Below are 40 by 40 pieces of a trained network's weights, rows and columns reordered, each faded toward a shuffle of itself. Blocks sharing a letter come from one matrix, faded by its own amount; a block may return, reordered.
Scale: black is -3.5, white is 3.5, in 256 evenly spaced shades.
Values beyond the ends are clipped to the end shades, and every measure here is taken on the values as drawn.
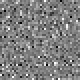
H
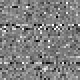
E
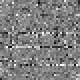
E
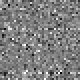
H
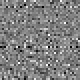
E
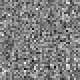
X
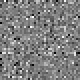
H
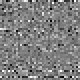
E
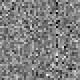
X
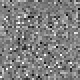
H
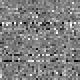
E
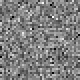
X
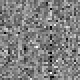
X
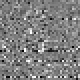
E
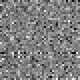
H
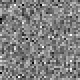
X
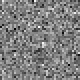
X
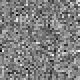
X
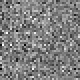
X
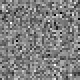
X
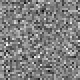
X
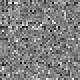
H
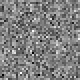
X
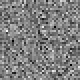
X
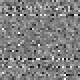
E
